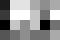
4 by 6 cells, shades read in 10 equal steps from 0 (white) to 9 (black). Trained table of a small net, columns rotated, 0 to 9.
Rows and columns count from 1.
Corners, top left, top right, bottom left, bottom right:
8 3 6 3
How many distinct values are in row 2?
4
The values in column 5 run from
4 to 9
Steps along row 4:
down down up same down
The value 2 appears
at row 2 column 4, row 3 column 2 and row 3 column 4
